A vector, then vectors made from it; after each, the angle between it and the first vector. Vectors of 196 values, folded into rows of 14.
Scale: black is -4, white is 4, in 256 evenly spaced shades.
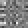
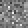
orthogonal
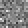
partly opposed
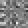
nearly parallel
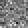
partly opposed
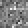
orthogonal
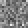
partly aligned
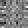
nearly opposite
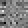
nearly opposite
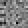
nearly opposite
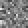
partly aligned
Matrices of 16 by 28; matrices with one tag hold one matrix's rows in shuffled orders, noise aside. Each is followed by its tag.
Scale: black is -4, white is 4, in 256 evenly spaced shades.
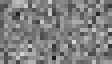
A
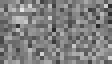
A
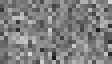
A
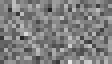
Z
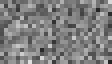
A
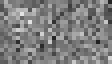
A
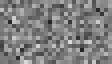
Z
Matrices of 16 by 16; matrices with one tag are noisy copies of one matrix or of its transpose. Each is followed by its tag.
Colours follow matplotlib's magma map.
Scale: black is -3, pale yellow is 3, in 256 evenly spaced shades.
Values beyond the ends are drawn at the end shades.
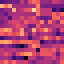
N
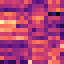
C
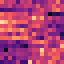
C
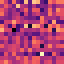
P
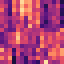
C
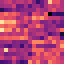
C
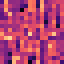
N
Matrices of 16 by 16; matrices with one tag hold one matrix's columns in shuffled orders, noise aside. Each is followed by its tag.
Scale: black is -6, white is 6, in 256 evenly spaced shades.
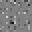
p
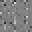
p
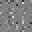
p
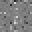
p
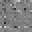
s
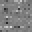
s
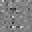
s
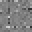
s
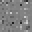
p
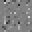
p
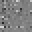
s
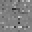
s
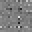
s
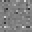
s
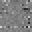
s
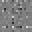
s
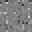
p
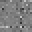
s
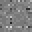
s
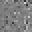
p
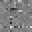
s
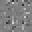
p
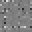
s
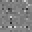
s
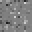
p
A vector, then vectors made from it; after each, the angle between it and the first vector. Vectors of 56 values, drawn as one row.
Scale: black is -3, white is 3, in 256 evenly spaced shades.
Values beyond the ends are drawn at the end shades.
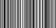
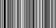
nearly parallel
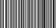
partly opposed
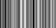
partly aligned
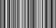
partly aligned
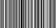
nearly opposite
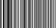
orthogonal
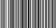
orthogonal
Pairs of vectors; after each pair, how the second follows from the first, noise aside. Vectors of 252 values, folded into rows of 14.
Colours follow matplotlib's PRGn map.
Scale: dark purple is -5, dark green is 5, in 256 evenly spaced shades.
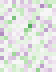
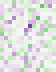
negated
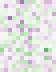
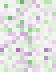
negated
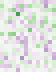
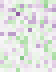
negated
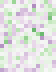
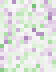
negated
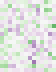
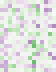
negated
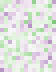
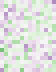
reversed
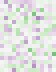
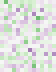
negated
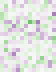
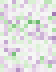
sign-scrambled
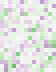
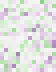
negated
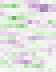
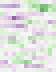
negated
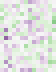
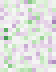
negated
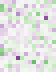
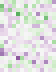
sign-scrambled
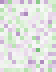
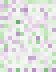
reversed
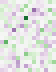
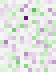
negated
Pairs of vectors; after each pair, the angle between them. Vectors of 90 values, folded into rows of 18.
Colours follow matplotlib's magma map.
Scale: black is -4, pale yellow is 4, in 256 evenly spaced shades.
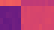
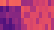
nearly parallel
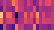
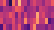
partly aligned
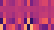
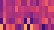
nearly parallel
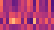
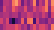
nearly opposite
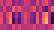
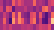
nearly opposite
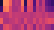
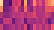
nearly opposite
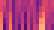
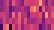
partly opposed
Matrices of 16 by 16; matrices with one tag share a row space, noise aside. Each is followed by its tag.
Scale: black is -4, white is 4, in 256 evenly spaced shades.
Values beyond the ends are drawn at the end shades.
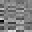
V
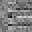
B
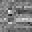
B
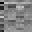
V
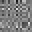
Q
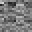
V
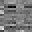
V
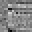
B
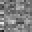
V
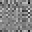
Q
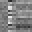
B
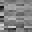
V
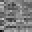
V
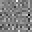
Q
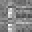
B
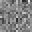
Q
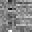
B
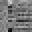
B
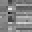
B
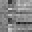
B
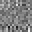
Q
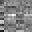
V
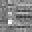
B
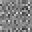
Q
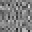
Q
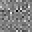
Q
